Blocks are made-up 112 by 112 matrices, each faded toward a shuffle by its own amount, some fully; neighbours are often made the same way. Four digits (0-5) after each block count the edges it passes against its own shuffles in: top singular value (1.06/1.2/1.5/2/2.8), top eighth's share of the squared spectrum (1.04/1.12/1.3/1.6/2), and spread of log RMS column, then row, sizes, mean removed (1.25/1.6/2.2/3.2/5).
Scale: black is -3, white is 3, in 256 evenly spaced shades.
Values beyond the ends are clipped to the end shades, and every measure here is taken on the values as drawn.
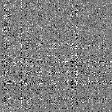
2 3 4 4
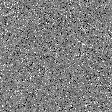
0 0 0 0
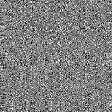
4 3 2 2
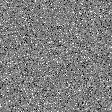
1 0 0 0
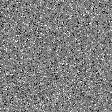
2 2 0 0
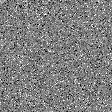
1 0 0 0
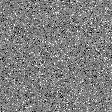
0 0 0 0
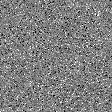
2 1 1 0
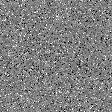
0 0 0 0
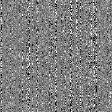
2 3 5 0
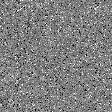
0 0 1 0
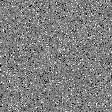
0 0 0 0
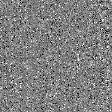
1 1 3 0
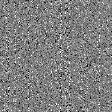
1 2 3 0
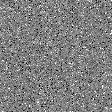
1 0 1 0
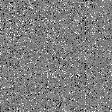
1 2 2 2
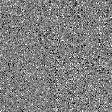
4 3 2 1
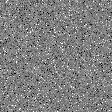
0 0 0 0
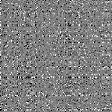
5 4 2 3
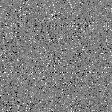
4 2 1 1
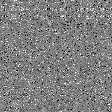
3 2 0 1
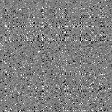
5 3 2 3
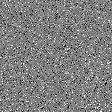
3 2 0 1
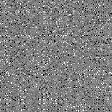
4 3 2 2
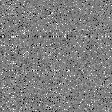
3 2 1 1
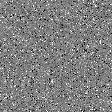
3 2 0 0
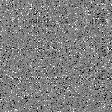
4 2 1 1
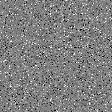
3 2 1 1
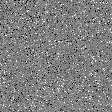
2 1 0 0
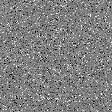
3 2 0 1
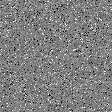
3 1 0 0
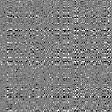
5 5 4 4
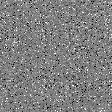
3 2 1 1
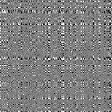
5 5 4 4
